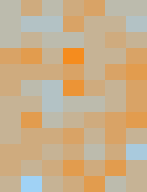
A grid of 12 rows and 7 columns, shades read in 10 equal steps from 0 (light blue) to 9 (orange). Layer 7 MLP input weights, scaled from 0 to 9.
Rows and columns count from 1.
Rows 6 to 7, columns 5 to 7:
5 4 6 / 3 4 6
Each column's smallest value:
3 0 2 3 3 3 1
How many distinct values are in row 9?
3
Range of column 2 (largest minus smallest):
7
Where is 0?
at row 12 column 2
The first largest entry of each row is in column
5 4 6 4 7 4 7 2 4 1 4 5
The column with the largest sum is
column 4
